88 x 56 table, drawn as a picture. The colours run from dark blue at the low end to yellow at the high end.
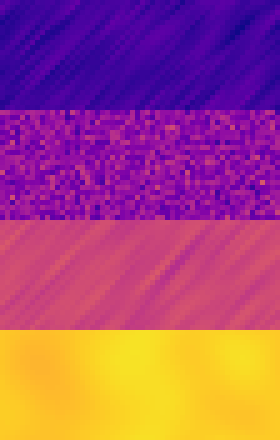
It is made of 4 by 1 panels. Panel 1,1: very low, slanting up to the right, faint in contrast. Panel 2,1: low, fine-grained. Panel 3,1: middling, slanting up to the right, faint in contrast. Panel 4,1: very high, smooth, faint in contrast.
